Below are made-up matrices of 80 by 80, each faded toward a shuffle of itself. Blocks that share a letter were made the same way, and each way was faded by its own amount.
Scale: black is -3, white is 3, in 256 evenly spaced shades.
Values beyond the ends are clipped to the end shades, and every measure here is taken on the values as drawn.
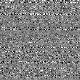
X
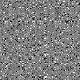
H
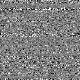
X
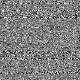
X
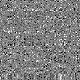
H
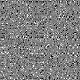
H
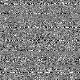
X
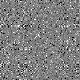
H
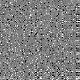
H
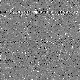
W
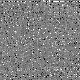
W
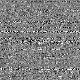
X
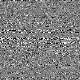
X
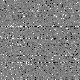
W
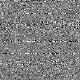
X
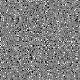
H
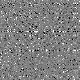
W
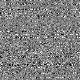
X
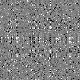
H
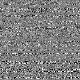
X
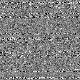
X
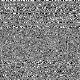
X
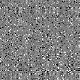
H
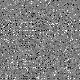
W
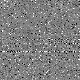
W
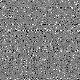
W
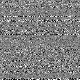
X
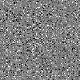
H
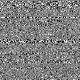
X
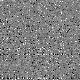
W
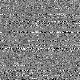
X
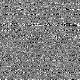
X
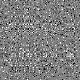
H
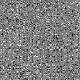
H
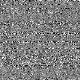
X
